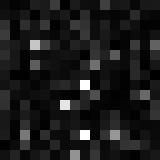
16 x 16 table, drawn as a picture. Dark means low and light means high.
Fine speckle covers the field. On average the colour sits 10% of the way up the scale. Most values sit low, with a long tail of high ones. The halves do not mirror each other.
